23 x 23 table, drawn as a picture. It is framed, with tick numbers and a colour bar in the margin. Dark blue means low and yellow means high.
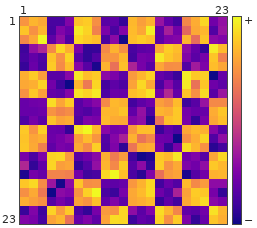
On average the colour sits 50% of the way up the scale. There is no overall slope. The field is checkered. The histogram has two humps. The halves do not mirror each other.
